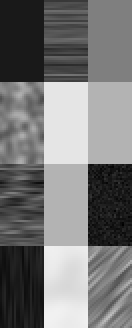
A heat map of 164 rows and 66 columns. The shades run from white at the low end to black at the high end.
The table splits into 4 rows of 3 panels. Panel 1,1: very high, flat. Panel 1,2: high, streaked across. Panel 1,3: middling, flat. Panel 2,1: middling, blotchy. Panel 2,2: very low, flat. Panel 2,3: low, flat. Panel 3,1: high, streaked across. Panel 3,2: low, flat. Panel 3,3: very high, fine-grained, faint in contrast. Panel 4,1: very high, streaked downward, faint in contrast. Panel 4,2: very low, smooth, faint in contrast. Panel 4,3: middling, slanting up to the right.
